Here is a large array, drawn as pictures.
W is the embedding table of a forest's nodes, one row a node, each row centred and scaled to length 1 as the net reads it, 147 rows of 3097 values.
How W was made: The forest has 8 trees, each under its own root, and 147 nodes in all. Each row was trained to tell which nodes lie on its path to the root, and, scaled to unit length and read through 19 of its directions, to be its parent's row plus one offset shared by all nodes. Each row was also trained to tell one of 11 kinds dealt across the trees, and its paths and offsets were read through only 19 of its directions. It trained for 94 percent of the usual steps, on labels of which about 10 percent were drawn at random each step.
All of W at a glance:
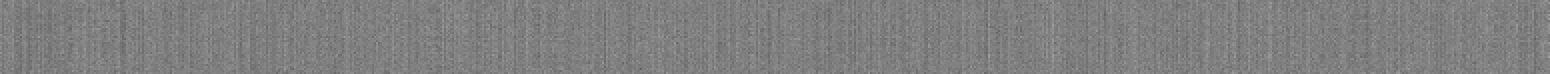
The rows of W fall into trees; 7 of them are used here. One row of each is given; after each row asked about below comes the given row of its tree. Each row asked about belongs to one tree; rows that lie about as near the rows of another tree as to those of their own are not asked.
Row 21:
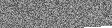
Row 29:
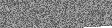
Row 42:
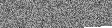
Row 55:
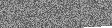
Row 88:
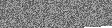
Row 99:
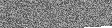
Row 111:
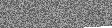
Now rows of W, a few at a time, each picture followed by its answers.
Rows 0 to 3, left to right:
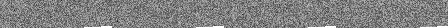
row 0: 55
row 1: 29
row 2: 29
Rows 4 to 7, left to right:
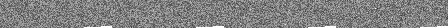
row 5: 21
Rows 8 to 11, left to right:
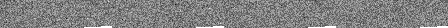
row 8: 42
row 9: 55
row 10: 42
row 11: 55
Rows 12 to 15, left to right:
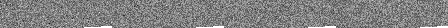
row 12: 21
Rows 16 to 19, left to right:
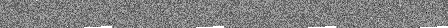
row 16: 111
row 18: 55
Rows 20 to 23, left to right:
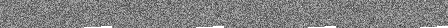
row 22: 29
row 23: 111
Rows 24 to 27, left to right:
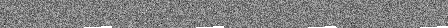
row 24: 99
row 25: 55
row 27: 21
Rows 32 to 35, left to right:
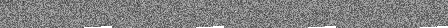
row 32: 88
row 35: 29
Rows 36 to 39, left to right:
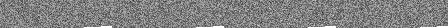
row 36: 29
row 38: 111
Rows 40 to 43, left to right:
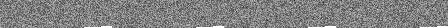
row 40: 99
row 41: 21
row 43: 55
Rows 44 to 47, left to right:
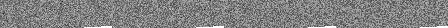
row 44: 99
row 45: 29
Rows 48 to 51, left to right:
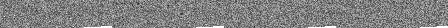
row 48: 29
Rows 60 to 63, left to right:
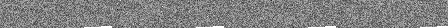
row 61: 29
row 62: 111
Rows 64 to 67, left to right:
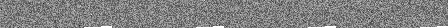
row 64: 99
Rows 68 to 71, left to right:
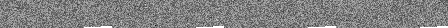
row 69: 88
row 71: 55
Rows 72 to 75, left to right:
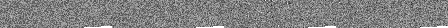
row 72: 21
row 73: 99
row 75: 21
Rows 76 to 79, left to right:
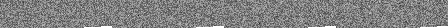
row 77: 29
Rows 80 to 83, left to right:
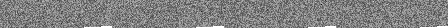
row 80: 55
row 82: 99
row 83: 99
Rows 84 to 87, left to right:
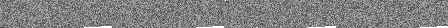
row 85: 29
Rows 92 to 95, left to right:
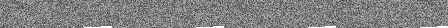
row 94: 111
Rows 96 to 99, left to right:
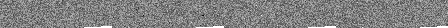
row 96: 21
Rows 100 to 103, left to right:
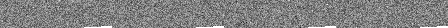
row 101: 99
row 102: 111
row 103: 88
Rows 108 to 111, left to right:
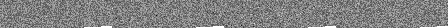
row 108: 99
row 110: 111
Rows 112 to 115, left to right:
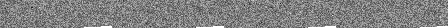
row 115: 111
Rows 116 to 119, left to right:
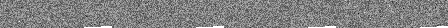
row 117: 55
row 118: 29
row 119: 42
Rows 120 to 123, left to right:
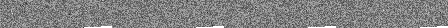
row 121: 99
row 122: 29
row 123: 21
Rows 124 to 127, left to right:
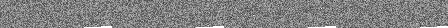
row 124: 55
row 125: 55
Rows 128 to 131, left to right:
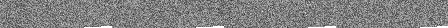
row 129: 42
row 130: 29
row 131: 88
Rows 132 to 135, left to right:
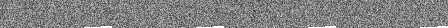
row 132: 29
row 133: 29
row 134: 99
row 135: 99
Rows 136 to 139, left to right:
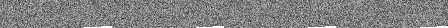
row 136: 99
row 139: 42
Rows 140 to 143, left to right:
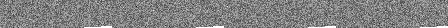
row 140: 88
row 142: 29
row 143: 29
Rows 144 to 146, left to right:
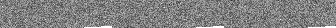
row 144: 21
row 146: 55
